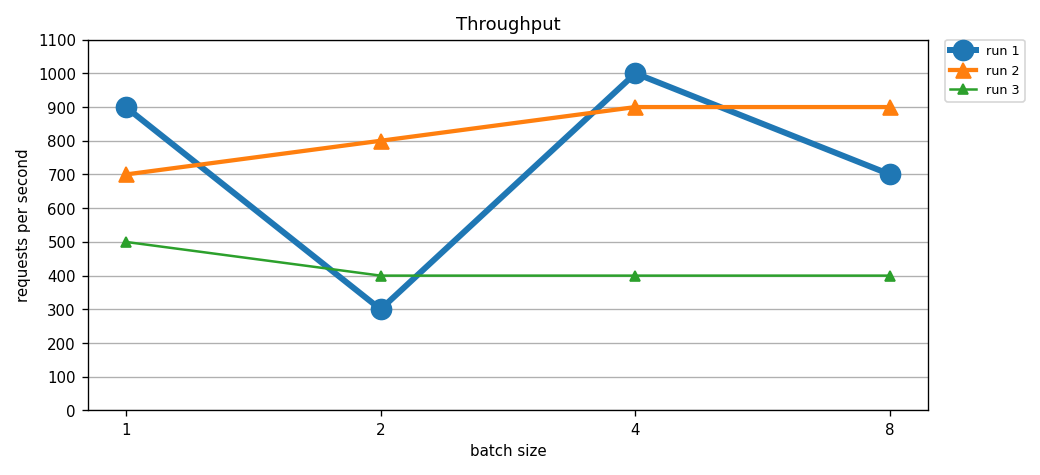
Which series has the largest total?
run 2
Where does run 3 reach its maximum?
1
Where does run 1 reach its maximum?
4
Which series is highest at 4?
run 1
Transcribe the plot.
Title: Throughput
x-axis: batch size, ticks 1 2 4 8
y-axis: requests per second, ticks 0 100 200 300 400 500 600 700 800 900 1000 1100
Legend: run 1, run 2, run 3
Values:
run 1: 900 300 1000 700
run 2: 700 800 900 900
run 3: 500 400 400 400
